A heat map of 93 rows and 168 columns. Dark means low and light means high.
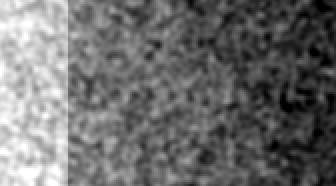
Average level on the scale: 40%. Stripes: none. Slope: up to the left. Seam: vertical, 20% of the way across, the left part higher.
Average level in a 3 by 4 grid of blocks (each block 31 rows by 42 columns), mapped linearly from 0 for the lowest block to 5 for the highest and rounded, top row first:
5210
5210
5210
